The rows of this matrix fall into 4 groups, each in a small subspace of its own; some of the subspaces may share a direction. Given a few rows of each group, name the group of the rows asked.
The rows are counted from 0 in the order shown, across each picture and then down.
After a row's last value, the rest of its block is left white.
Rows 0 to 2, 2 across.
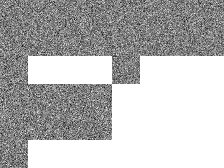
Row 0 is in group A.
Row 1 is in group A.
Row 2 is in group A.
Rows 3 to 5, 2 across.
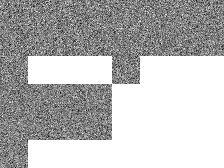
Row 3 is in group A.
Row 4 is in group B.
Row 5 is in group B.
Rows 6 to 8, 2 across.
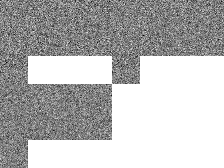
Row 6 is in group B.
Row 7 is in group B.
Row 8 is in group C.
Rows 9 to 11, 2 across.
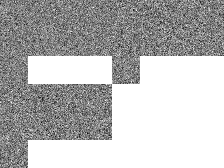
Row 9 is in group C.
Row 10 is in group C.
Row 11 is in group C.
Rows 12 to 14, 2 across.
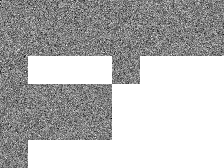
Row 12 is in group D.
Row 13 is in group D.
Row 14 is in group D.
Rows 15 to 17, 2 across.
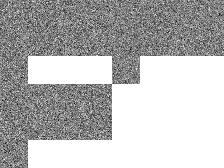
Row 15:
A
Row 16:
C
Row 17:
A
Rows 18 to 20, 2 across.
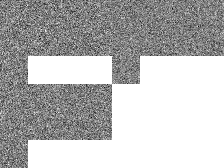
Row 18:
D
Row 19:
B
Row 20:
A
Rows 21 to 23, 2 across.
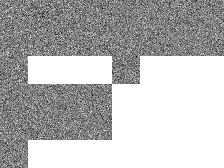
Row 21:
C
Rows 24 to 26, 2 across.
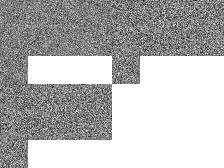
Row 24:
D
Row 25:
D
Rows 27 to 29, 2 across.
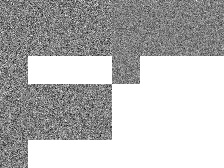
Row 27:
B
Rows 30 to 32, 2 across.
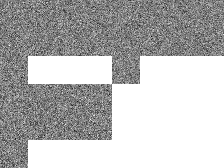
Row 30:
A
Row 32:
A
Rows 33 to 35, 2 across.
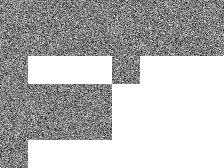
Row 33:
D
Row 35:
D
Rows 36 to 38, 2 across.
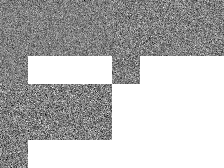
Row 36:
B
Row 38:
D
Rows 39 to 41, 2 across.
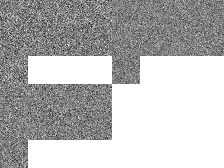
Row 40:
D
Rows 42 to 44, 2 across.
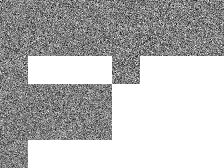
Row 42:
D
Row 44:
C
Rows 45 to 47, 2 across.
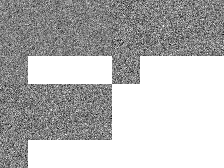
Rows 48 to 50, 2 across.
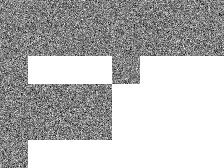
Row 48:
D
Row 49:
C
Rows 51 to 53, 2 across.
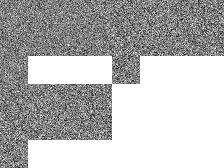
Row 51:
B
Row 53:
A
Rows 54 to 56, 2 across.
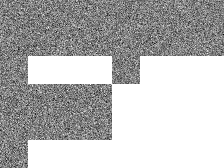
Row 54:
C
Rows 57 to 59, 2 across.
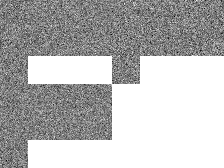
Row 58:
B
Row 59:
B
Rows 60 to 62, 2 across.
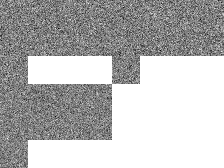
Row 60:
A
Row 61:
C
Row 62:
C
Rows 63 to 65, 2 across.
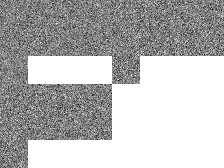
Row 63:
D
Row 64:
A
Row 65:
A
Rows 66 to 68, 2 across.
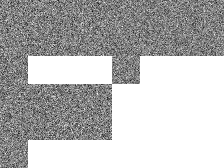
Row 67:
A
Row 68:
C
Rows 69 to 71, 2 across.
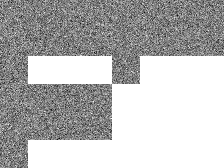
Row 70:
D
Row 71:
D
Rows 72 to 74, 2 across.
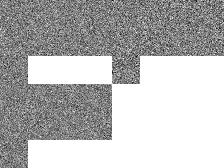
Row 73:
D
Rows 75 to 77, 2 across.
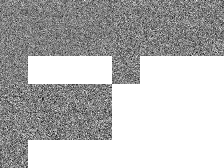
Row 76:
B
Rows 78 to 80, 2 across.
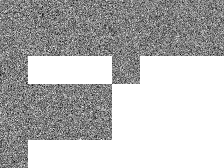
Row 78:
C
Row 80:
A
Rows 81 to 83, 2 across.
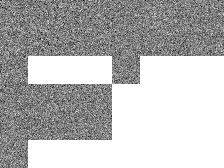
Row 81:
D
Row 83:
D
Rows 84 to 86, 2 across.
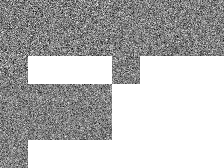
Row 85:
C
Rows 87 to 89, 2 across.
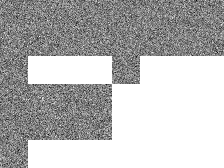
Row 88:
B
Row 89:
C
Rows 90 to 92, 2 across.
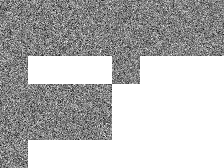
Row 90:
C
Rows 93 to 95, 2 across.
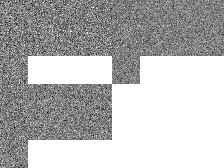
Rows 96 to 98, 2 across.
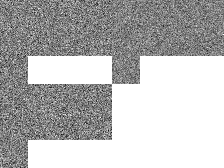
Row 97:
D
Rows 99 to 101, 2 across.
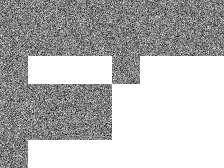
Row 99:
A
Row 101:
D
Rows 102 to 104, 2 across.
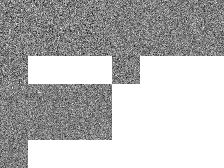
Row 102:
C
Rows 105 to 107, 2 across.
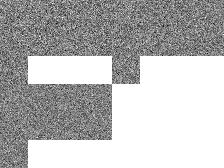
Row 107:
A
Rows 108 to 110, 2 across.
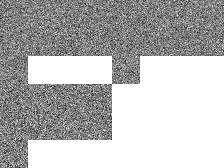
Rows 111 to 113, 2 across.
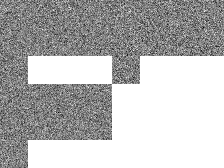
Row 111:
C
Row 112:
A
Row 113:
A
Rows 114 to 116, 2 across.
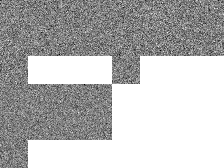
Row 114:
D
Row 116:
B
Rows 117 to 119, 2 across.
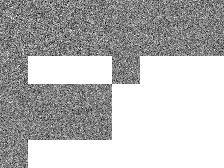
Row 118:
D
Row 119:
B
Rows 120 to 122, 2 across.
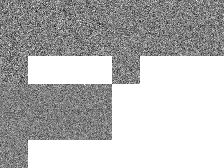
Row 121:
B
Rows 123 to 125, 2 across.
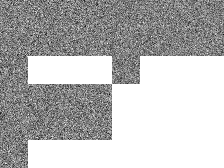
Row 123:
B
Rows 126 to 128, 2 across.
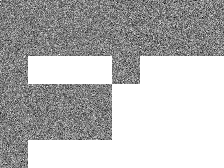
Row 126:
D
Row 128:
A
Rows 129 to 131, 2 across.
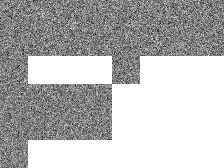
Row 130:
D
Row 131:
C
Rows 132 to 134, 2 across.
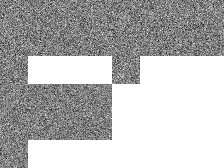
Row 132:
A
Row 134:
D
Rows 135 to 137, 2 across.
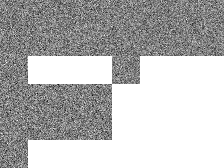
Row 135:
B
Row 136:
A
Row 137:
A
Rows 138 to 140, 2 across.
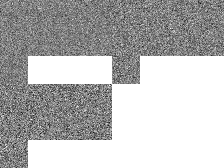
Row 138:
B
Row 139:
A
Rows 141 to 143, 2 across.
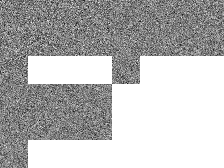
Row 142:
B
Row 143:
D
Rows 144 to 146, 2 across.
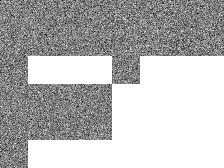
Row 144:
D
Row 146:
B
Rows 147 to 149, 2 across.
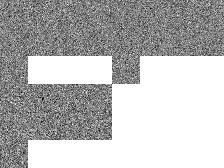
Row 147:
A
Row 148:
B
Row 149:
C
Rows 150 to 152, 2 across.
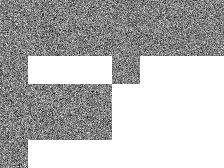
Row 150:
C
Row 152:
C
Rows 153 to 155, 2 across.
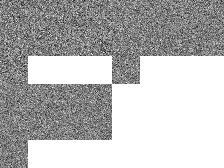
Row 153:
B
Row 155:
D
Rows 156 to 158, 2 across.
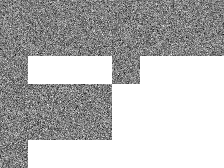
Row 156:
A
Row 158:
D
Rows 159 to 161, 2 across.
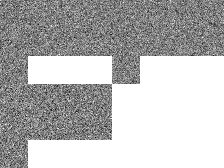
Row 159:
D
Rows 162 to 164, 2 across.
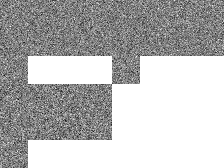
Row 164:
C
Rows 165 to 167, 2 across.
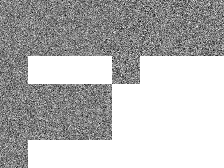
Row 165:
D
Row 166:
B
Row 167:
B
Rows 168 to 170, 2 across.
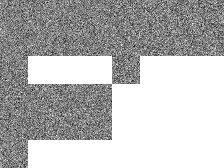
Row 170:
C
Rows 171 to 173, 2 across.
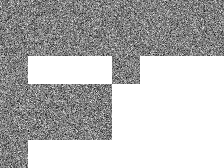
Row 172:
A
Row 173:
D
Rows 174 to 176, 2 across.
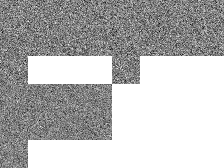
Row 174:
B
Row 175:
A
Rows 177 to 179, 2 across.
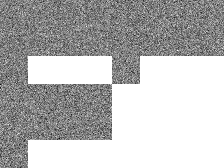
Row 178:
D
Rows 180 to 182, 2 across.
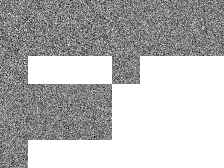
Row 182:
A
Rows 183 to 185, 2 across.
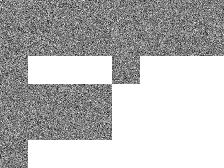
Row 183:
D
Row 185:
D
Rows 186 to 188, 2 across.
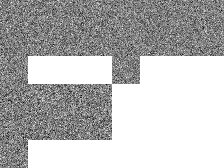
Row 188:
C
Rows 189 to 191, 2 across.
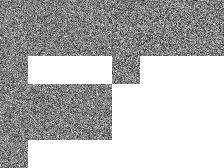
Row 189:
A
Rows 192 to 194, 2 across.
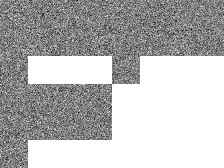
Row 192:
C
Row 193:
C
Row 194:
D
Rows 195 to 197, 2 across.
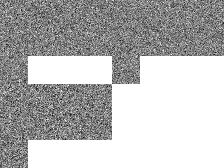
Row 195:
C
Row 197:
C
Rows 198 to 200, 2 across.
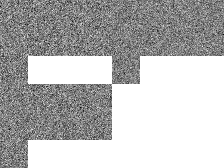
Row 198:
A
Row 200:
A
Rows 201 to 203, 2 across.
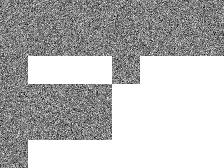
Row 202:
A
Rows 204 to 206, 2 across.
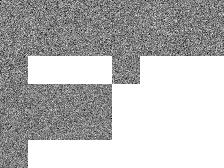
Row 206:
D
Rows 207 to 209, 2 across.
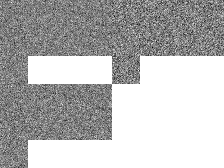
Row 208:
A
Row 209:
A
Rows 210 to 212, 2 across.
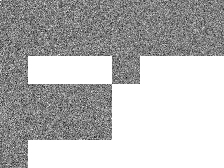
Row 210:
D
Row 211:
A
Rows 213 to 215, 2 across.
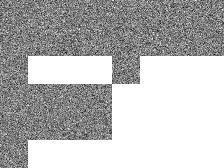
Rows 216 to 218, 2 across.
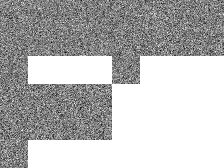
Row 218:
A
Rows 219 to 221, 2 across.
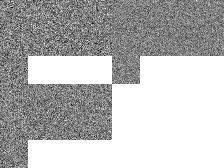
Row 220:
B
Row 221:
A
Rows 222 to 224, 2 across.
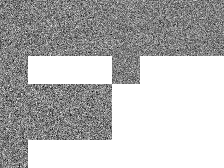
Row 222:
D
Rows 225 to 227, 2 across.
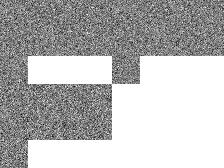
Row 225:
C
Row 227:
A
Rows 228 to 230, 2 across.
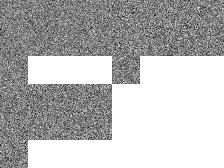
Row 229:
C
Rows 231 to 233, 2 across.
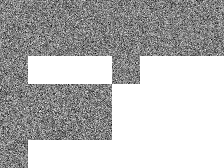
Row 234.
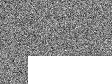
